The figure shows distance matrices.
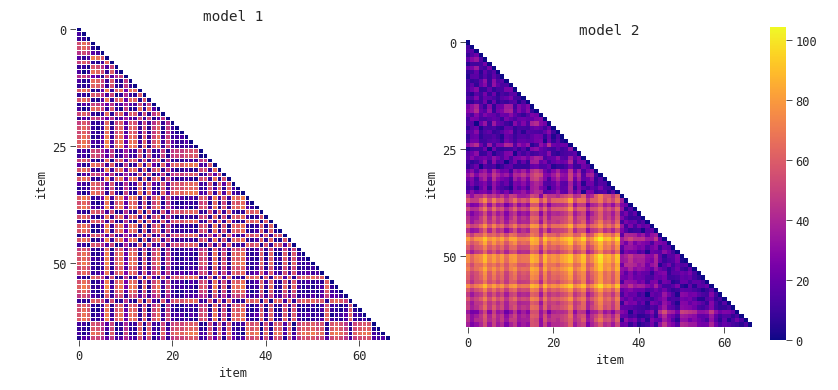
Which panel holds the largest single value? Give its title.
model 2
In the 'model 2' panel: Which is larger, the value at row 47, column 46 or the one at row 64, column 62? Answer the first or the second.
the first
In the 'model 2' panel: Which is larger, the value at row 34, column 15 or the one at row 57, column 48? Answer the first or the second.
the first
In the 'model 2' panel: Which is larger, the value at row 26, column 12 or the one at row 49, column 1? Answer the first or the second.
the second
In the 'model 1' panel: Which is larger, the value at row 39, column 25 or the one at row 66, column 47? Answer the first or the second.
the first
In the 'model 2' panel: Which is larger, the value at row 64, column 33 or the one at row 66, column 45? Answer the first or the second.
the first
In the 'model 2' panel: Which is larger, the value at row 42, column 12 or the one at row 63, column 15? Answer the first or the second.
the second
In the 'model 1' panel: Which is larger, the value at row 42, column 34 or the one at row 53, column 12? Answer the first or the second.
the first
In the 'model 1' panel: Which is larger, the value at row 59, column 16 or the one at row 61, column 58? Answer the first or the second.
the second
